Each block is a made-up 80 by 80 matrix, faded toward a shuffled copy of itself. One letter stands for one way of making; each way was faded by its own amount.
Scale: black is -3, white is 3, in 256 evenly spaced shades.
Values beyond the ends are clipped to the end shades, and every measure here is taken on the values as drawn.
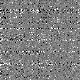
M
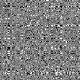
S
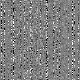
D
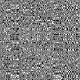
S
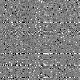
S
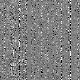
D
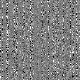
D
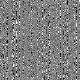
D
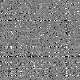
M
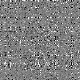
M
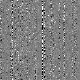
D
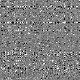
M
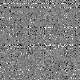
M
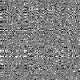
S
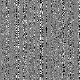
D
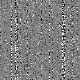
D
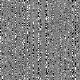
D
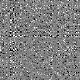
M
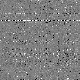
M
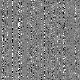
D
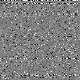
M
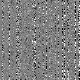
D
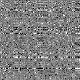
S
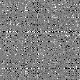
M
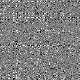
M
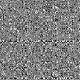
S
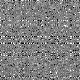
S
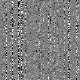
D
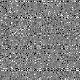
S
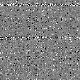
M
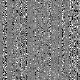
D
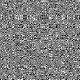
S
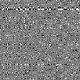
S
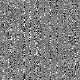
D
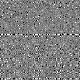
S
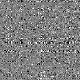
M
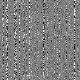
D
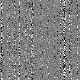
D
